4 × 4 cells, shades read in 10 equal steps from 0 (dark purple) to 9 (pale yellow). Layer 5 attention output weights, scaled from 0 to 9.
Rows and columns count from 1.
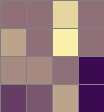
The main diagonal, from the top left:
4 4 4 0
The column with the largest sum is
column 3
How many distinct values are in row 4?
4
